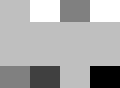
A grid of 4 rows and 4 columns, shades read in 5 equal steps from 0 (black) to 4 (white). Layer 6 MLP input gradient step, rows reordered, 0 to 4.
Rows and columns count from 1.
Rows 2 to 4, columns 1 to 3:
3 3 3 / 3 3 3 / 2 1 3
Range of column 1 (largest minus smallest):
1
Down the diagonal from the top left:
3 3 3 0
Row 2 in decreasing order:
3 3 3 3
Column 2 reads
4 3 3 1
